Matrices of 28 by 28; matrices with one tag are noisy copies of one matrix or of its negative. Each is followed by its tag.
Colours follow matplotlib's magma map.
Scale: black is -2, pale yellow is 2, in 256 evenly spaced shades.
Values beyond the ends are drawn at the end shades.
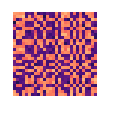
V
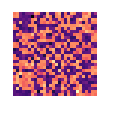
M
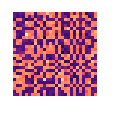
V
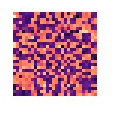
M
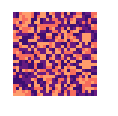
M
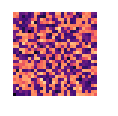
M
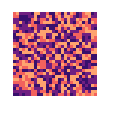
M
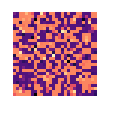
M
